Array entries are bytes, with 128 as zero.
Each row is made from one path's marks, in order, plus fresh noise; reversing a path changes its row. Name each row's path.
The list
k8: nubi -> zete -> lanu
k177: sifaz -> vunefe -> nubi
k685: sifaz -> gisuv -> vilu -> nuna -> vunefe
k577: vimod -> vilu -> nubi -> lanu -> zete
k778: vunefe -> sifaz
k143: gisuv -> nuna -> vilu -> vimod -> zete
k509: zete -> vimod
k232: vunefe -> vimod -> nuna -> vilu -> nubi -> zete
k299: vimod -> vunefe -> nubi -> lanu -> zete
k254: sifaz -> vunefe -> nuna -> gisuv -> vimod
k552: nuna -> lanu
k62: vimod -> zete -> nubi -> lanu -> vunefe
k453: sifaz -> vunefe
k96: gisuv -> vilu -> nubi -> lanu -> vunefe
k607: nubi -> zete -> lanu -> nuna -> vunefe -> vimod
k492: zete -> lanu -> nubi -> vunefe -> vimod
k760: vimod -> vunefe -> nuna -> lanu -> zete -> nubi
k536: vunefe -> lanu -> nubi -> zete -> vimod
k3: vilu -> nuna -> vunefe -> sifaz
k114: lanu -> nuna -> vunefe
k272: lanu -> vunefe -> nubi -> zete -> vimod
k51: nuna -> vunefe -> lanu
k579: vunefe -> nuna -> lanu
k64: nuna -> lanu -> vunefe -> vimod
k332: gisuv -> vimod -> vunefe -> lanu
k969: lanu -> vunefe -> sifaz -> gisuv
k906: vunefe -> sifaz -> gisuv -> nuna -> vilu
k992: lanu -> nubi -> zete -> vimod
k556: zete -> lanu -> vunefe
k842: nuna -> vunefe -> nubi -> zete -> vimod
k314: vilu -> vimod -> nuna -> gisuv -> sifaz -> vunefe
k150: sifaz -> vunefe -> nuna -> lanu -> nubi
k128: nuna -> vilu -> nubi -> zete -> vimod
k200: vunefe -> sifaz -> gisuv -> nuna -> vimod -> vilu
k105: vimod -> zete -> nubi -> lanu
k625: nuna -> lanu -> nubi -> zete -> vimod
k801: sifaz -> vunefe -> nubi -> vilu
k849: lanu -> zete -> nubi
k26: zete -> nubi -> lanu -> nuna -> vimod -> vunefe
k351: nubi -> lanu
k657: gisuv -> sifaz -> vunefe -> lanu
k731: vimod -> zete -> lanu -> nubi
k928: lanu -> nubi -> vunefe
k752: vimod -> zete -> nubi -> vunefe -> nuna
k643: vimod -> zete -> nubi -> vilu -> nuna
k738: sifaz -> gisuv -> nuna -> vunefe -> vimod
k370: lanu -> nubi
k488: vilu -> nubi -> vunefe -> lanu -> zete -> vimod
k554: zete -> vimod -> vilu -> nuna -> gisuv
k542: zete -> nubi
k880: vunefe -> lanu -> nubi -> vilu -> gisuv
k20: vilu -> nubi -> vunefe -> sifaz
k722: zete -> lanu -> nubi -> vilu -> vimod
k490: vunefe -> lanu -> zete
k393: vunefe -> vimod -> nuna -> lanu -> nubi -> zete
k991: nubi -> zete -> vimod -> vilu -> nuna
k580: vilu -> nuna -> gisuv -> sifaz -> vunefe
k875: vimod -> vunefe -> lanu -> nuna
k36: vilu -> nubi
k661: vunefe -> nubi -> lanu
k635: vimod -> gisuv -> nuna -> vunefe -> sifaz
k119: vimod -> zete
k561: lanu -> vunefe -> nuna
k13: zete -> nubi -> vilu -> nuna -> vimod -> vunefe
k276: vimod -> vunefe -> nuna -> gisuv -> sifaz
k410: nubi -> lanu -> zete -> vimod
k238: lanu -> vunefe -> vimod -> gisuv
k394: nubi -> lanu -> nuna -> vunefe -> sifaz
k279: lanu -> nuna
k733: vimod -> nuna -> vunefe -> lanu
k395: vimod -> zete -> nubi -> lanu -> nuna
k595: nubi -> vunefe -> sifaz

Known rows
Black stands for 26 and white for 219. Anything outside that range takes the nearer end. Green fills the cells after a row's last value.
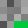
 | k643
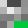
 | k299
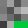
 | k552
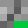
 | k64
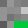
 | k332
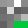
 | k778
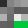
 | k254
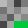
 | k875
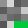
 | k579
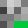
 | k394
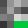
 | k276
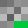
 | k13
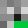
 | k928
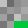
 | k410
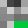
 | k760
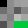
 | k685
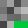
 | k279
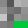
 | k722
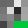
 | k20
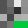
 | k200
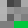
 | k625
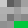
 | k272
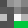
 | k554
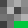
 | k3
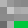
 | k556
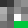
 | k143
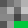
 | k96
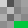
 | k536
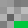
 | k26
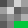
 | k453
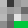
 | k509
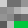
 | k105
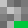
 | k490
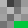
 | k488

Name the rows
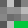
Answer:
k114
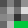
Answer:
k150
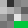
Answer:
k119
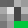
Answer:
k177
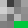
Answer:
k842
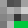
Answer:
k849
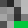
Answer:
k36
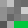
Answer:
k561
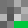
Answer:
k991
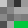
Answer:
k395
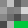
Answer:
k51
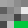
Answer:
k351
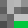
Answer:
k635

